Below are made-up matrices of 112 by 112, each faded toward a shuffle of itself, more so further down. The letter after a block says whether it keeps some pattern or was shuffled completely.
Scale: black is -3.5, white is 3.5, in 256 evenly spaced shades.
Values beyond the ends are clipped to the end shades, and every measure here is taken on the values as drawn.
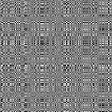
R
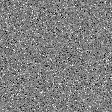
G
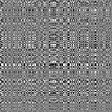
R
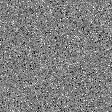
G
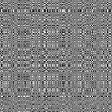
R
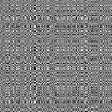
R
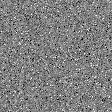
G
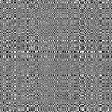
R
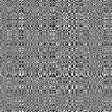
R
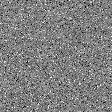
G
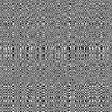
R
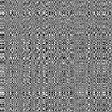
R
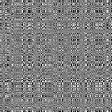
R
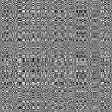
R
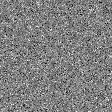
G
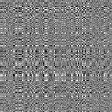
R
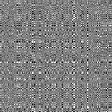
R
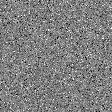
G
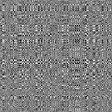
R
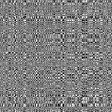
R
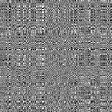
R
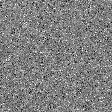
G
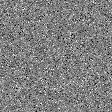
G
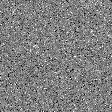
G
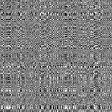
R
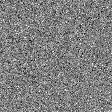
G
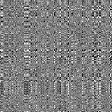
R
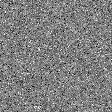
G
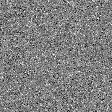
G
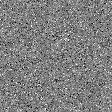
G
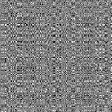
R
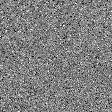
G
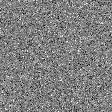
G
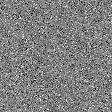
G
